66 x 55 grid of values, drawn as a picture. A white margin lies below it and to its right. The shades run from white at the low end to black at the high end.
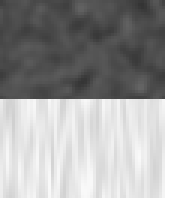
The table splits into 2 rows of 1 panel. Panel 1,1: high, blotchy, faint in contrast. Panel 2,1: very low, streaked downward, faint in contrast.
